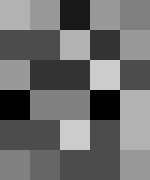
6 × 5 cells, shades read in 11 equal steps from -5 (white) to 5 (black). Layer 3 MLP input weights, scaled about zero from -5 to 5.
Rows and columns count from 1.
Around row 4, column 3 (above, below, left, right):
3 -3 0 5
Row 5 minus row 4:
-3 2 -3 -3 0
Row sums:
0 4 4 8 1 4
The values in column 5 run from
-2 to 2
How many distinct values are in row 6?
4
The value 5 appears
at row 4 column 1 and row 4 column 4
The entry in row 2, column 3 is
-2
